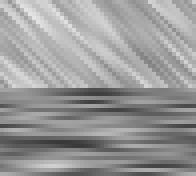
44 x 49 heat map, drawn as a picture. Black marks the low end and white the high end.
The table splits into 2 rows of 1 panel. Panel 1,1: high, slanting down to the right. Panel 2,1: middling, streaked across, strong in contrast.
